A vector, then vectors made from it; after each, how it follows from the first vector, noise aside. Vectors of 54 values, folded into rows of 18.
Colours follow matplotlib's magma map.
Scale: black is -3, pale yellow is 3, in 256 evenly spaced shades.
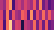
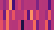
partly zeroed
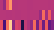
partly zeroed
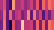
negated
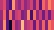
negated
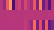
partly zeroed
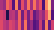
wrapped around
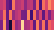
negated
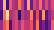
wrapped around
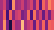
negated
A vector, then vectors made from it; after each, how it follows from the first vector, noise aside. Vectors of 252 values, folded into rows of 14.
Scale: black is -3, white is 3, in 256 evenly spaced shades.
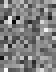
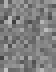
shrunk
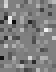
partly zeroed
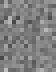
shrunk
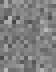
shrunk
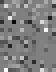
partly zeroed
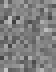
shrunk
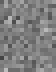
shrunk
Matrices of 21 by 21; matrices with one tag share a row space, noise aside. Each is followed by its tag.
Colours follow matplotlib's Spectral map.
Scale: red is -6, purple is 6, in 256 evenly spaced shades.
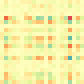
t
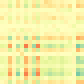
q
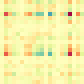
t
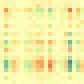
t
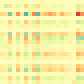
q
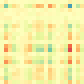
t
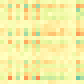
q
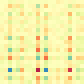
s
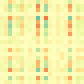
s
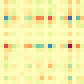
t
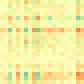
q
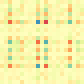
s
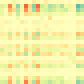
q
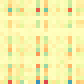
s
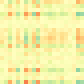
q
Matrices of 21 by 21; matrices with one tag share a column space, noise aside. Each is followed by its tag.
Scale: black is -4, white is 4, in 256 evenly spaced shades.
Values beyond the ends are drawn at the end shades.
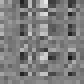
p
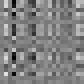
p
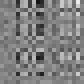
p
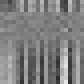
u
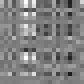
p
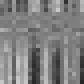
u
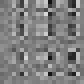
p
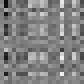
p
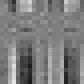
u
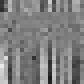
u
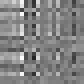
p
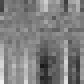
u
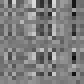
p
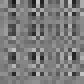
p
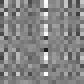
p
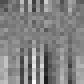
u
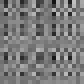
p
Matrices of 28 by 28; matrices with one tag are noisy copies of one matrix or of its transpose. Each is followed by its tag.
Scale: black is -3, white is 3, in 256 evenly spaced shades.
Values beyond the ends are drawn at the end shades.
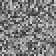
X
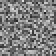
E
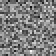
E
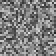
X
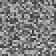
E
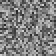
X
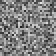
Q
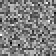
E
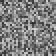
Q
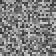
Q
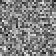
Q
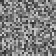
Q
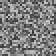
E
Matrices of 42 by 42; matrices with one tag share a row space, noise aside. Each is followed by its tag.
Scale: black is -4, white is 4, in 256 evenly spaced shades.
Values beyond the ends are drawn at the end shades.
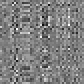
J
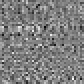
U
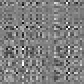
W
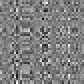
J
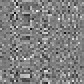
J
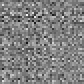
U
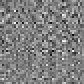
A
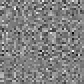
A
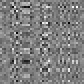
J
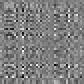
W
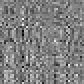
W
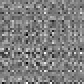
U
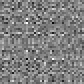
U
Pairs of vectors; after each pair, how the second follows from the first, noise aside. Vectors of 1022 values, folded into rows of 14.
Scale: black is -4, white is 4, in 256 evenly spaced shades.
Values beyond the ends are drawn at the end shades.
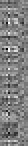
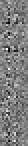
sign-scrambled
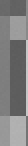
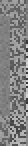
sign-scrambled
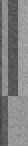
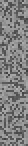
shuffled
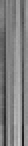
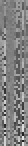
sign-scrambled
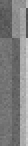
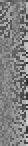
sign-scrambled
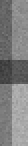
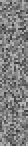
shuffled
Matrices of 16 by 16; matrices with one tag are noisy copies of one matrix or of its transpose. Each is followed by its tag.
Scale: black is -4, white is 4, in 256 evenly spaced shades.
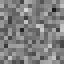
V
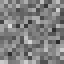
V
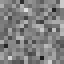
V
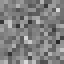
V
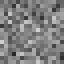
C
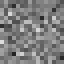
C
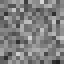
C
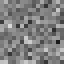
V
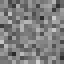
C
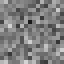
V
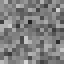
V
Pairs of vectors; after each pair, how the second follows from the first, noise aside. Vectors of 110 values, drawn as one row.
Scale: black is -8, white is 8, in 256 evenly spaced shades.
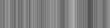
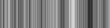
scaled up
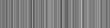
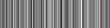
scaled up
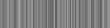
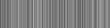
shuffled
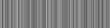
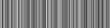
scaled up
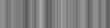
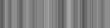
reversed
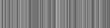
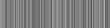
shuffled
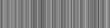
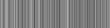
shuffled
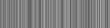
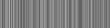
reversed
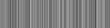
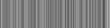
shuffled
